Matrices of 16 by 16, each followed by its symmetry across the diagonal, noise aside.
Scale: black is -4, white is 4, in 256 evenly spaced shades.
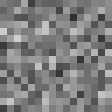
neither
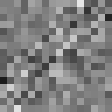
antisymmetric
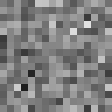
antisymmetric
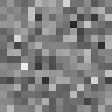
neither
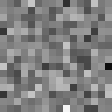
antisymmetric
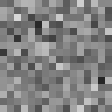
neither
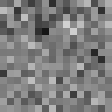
neither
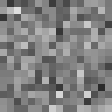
neither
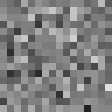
antisymmetric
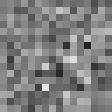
antisymmetric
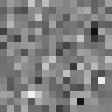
antisymmetric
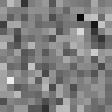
neither
